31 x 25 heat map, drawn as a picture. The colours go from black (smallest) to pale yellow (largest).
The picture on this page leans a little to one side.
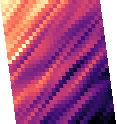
Ninth with the lowest average: bottom right. Slope: up to the top left. Mirror symmetry: none. Ninth with the highest average: top left. Grain: diagonal, up to the right.
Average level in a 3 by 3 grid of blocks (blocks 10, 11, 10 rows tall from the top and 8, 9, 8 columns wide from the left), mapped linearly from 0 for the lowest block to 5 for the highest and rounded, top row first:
5 3 2 | 3 2 1 | 3 1 0
